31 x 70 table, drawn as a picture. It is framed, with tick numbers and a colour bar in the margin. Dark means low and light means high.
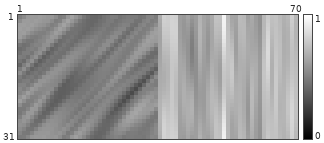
It is made of 1 by 2 panels. Panel 1,1: middling, slanting up to the right. Panel 1,2: high, streaked downward.
